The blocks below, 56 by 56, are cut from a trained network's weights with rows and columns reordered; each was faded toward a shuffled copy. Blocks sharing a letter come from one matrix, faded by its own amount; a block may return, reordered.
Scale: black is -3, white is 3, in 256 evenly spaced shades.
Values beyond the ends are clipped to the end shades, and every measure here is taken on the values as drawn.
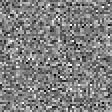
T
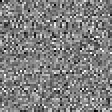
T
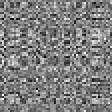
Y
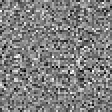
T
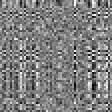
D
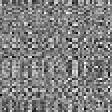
Y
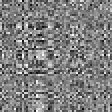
Y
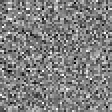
T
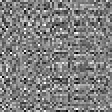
Y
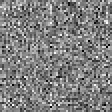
T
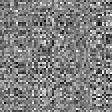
Y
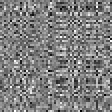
Y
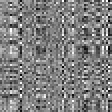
D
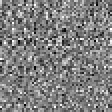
T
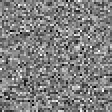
T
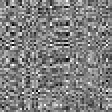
Y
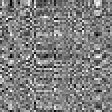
Y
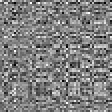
Y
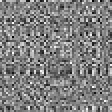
Y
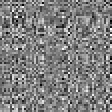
D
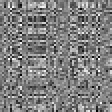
D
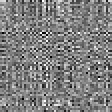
Y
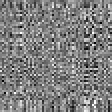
D
